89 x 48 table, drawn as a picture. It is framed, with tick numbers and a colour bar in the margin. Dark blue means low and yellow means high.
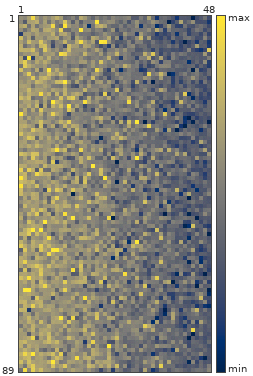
Overall the values sit about 50% of the way up the scale. Values rise toward the left. No regular stripes run through it. The histogram is bell-shaped. The texture is fine-grained noise.
